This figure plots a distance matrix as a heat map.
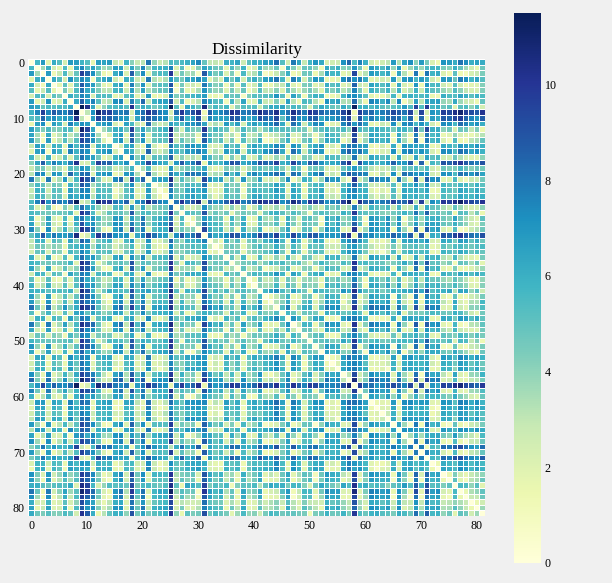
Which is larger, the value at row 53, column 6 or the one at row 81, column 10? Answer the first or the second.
the second
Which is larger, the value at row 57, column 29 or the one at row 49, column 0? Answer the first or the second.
the first
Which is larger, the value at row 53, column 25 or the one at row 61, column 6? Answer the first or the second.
the first
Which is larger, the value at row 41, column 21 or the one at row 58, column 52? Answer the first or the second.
the second
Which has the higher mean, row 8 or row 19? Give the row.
8
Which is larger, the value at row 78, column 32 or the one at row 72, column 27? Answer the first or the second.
the first
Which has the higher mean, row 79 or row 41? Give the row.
41
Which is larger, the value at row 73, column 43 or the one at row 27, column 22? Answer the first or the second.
the first
